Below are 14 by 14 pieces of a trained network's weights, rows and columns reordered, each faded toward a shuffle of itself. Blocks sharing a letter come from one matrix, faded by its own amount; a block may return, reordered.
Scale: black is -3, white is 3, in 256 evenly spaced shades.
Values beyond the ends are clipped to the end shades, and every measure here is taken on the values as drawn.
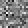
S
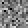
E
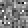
E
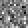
S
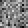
S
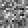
S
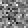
S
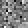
S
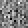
E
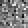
E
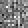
E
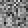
S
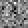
S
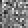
E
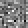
E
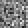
E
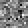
E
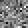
S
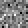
E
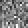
E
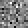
S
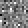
E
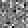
E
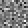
S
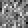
E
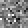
E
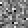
E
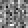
E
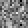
S
